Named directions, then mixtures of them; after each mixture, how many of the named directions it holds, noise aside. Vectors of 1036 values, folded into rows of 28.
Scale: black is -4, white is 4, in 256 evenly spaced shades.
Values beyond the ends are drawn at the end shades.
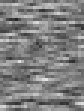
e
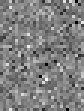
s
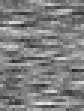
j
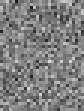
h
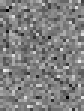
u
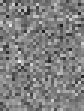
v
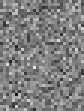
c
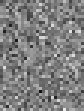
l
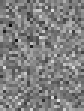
one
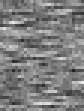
one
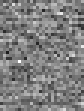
three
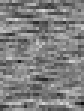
one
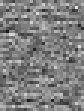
three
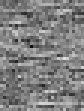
two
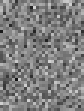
one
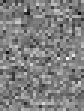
three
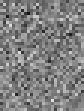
two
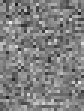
two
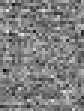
three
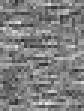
two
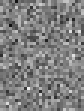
two
